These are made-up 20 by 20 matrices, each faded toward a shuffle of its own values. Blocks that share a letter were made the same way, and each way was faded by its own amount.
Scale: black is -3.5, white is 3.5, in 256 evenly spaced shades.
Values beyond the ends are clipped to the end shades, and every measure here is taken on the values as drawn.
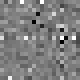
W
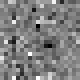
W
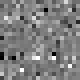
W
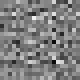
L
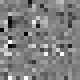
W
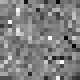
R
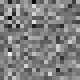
L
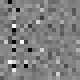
W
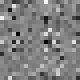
W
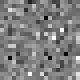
R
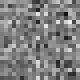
L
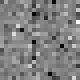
R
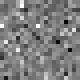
R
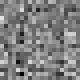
L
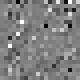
W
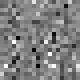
R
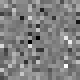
R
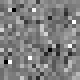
R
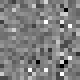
R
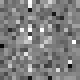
W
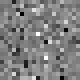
R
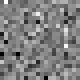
R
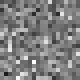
R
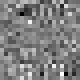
L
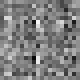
L
